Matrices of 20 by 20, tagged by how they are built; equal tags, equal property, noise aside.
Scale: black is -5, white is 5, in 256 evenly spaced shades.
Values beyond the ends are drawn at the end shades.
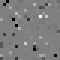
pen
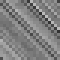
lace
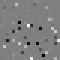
pen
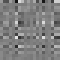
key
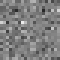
key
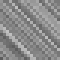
lace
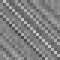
lace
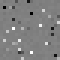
pen
